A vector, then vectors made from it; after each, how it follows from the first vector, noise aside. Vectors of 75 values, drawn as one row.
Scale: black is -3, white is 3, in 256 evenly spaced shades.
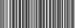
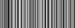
negated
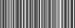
wrapped around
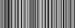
negated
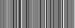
partly zeroed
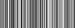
sign-scrambled
